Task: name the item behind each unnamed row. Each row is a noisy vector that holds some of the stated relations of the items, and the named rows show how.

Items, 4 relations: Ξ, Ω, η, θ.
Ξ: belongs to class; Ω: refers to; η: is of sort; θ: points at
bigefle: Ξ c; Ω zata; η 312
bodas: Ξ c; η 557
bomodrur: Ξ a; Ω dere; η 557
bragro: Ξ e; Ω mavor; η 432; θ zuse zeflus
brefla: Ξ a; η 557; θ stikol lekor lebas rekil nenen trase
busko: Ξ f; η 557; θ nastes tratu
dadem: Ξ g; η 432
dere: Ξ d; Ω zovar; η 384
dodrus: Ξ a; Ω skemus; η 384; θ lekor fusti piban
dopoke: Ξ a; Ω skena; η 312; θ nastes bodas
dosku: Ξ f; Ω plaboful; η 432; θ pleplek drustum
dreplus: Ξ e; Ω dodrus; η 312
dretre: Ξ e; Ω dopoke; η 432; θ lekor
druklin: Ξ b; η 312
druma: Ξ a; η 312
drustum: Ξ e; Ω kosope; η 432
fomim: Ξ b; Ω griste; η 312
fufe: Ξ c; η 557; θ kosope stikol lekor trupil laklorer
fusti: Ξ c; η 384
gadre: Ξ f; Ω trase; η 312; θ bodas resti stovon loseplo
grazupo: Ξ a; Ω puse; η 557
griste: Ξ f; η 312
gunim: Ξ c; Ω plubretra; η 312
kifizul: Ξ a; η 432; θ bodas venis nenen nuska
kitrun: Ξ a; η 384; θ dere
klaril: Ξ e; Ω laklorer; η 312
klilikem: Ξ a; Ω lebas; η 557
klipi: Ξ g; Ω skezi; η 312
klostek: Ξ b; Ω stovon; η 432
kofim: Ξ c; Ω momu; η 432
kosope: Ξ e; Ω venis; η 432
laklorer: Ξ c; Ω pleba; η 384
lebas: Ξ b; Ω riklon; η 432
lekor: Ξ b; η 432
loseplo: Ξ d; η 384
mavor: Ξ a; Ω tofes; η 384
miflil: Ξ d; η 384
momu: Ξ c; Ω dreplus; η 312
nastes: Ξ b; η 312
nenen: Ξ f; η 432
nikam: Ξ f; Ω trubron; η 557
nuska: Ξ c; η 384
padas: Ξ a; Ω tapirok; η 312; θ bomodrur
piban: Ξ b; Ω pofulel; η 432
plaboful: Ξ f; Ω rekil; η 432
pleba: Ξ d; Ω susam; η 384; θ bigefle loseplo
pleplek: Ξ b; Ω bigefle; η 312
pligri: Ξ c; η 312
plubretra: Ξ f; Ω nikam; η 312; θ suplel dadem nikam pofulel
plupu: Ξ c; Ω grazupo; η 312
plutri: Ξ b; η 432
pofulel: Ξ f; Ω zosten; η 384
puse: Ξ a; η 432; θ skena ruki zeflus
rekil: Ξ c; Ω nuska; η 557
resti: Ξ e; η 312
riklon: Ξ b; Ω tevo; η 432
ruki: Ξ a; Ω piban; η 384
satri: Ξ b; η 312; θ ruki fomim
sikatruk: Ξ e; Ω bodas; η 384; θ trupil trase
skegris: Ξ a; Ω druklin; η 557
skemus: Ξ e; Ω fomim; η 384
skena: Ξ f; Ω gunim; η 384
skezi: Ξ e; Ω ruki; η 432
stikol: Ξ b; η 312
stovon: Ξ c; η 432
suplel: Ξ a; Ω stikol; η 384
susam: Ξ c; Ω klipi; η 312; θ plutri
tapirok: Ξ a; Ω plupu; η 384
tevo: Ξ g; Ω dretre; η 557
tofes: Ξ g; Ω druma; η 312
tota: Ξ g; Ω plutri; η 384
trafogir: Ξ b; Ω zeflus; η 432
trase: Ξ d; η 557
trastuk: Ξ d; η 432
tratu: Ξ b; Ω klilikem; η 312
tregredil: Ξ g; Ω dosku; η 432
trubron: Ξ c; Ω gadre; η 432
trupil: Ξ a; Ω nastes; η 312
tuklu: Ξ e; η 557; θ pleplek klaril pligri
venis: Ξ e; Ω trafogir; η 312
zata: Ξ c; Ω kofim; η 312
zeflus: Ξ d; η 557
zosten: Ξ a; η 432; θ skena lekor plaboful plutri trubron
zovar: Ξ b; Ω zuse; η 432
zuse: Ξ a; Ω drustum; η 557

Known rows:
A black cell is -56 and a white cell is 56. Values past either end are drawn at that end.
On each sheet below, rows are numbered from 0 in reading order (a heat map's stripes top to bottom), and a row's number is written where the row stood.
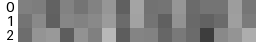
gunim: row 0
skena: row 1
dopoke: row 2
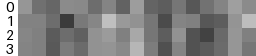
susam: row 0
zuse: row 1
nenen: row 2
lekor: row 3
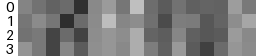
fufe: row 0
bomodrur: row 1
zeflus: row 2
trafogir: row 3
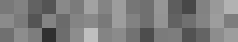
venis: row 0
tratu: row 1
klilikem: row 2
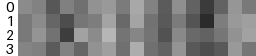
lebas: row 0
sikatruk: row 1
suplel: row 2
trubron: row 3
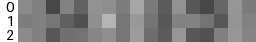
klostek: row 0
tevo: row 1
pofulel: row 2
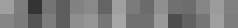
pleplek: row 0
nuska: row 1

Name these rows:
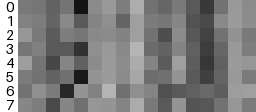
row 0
busko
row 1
gadre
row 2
piban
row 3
trase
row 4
zovar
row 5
bodas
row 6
dodrus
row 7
plutri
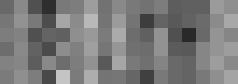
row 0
dreplus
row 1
zosten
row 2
trastuk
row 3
resti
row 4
plubretra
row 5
ruki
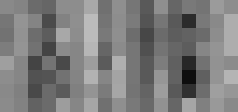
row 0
tota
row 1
kifizul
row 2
puse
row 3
kitrun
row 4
dosku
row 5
drustum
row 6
dere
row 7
tofes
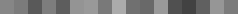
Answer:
stovon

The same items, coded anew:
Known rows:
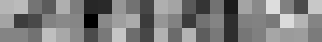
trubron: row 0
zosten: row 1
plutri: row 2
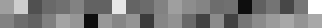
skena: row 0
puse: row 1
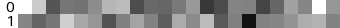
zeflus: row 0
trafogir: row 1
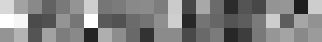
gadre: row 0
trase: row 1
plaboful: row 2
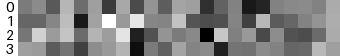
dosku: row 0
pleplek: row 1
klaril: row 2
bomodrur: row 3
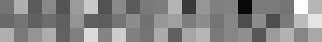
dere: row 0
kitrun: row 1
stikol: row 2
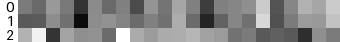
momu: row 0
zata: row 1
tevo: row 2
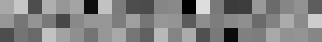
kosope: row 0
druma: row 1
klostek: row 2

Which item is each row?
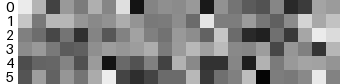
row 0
tuklu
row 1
fomim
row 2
pofulel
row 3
dopoke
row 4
kofim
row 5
pleba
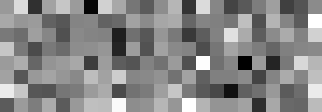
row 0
dretre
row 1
gunim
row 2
susam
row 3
brefla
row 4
skemus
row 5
satri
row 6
nikam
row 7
tratu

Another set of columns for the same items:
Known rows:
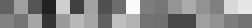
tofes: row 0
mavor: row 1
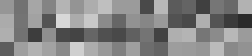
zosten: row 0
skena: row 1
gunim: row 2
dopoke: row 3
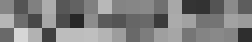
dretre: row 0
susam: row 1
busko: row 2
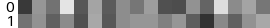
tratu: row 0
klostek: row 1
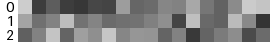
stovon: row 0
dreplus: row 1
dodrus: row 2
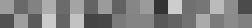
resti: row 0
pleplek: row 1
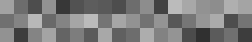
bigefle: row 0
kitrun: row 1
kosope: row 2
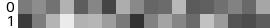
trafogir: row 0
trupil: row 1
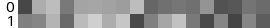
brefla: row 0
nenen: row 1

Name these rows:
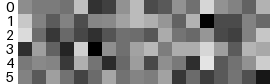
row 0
zeflus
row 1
bragro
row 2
trubron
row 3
tevo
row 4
trase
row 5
sikatruk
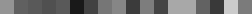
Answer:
rekil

